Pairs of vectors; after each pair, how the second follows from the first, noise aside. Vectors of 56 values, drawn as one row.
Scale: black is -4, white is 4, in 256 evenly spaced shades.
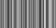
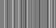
partly zeroed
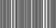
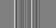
partly zeroed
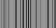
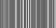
negated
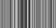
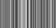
negated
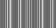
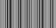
negated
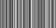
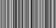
negated
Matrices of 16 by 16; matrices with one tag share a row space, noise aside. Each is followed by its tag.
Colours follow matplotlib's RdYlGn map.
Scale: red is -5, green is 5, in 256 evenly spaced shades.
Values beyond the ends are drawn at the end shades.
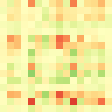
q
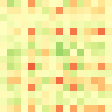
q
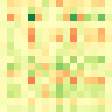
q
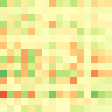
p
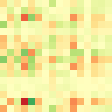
p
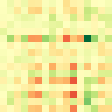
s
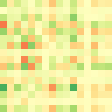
p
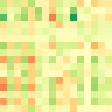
p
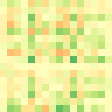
q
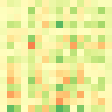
q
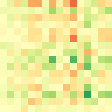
s
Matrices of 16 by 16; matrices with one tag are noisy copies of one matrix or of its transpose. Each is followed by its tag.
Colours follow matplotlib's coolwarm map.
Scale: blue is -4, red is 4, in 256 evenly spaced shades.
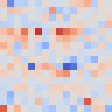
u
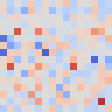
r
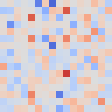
r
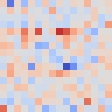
u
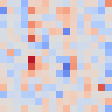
u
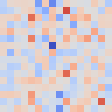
r
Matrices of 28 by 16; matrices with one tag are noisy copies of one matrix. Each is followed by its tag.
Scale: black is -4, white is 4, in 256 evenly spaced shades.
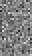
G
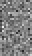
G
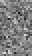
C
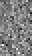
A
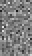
G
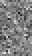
C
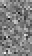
C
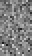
A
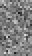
C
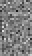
G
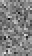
C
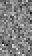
A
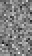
A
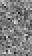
C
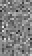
G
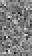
C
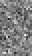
C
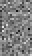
G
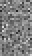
G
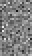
G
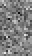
C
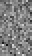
A
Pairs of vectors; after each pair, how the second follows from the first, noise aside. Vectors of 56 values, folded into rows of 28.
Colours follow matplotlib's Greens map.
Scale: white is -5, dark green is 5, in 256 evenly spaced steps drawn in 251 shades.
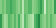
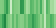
wrapped around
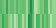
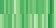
wrapped around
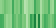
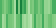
reversed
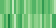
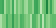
reversed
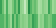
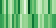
scaled up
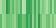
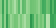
wrapped around
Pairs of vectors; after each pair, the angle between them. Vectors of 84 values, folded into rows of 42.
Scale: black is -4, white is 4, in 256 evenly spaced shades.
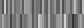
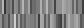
partly opposed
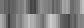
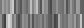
partly opposed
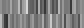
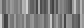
nearly parallel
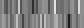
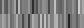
nearly parallel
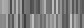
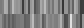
partly aligned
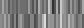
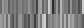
nearly parallel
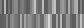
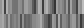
nearly opposite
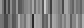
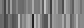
nearly parallel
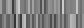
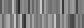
nearly opposite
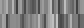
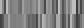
orthogonal
